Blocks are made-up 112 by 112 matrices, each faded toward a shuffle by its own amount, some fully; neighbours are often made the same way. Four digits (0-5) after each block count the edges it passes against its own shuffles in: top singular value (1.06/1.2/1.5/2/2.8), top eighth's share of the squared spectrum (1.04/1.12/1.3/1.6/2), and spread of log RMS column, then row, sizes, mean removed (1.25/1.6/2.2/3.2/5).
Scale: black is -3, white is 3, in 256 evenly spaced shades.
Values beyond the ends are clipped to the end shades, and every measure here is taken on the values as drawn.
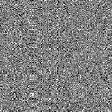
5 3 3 2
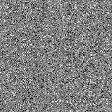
4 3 1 1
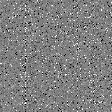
4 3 2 1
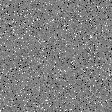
2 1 0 0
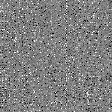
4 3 2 1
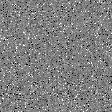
3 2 1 1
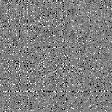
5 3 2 2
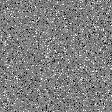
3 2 0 0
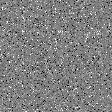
3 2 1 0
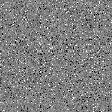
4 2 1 1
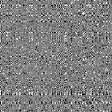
5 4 3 3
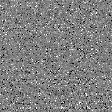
4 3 1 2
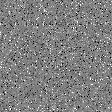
2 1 0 0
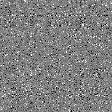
4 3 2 2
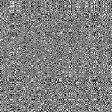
5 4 3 3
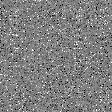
3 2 1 0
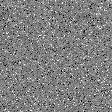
1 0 0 0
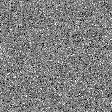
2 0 0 0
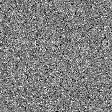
2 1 0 0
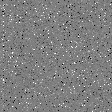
2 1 0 0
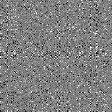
4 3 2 2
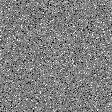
0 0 0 0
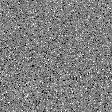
0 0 0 0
